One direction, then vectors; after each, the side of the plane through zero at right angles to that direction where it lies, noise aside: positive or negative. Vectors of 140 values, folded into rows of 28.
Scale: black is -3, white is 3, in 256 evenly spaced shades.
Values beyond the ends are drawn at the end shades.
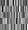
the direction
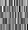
negative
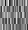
negative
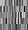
negative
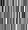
positive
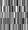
negative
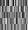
positive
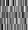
positive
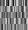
positive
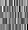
negative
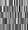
negative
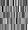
positive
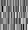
positive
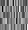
positive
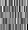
negative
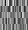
negative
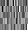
positive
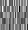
negative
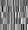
positive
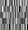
negative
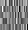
negative
